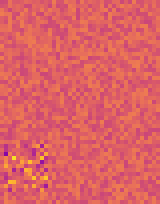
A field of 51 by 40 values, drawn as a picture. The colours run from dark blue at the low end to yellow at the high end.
In the bottom left lies a patch that is rougher than the rest. A few values lie far out on both sides of the bulk. Values change most from cell to cell in the bottom left. There is no overall slope. Neither half mirrors the other.
